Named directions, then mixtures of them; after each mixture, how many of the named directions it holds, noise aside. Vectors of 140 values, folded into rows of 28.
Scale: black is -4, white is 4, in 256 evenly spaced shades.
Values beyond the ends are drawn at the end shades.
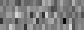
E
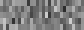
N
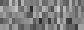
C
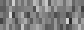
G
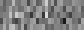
three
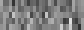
three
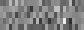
two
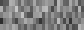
three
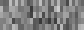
two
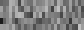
three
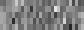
three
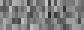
two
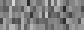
three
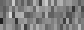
two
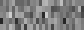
two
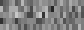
three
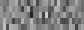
three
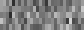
one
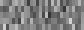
one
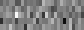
one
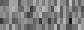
two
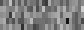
two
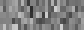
three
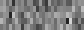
one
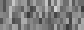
three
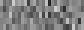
two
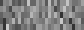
one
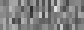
two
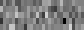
one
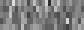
two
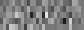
two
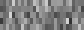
one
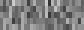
two
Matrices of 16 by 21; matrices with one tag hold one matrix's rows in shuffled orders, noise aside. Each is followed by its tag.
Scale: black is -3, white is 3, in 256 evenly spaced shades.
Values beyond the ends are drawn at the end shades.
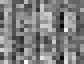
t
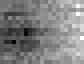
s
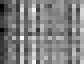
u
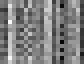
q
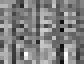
t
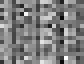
t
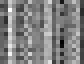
q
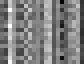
q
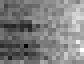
s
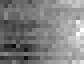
s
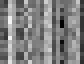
q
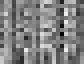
t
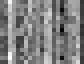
q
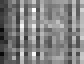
u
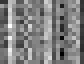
q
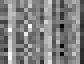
q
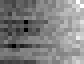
s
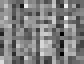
t
